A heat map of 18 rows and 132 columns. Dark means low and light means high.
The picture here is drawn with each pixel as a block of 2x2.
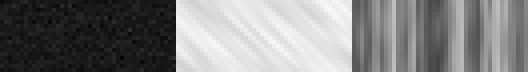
It is made of 1 by 3 panels. Panel 1,1: very low, fine-grained, faint in contrast. Panel 1,2: very high, slanting down to the right, faint in contrast. Panel 1,3: middling, streaked downward, strong in contrast.
